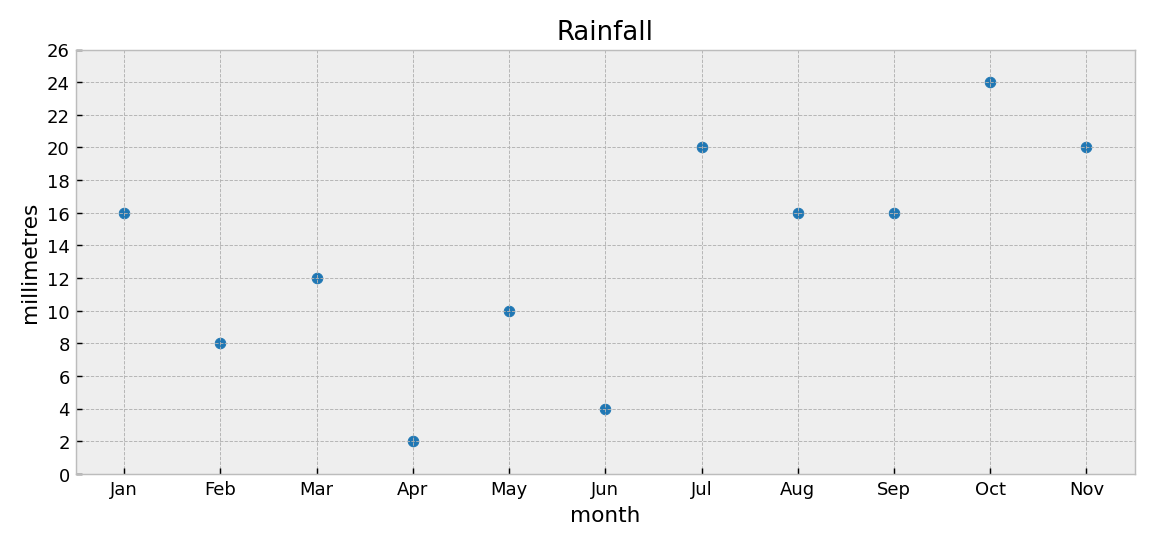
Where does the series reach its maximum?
Oct
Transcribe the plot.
Title: Rainfall
x-axis: month, ticks Jan Feb Mar Apr May Jun Jul Aug Sep Oct Nov
y-axis: millimetres, ticks 0 2 4 6 8 10 12 14 16 18 20 22 24 26
Values:
16 8 12 2 10 4 20 16 16 24 20
